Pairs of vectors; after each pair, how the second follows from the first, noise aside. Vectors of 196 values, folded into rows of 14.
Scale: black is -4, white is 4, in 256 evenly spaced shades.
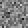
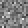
negated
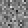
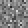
negated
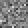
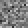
negated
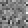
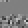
partly zeroed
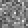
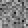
negated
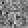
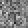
negated
